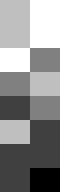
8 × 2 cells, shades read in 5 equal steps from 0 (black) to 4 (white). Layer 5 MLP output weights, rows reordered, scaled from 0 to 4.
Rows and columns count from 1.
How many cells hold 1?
5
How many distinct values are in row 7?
1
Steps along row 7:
same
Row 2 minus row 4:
1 1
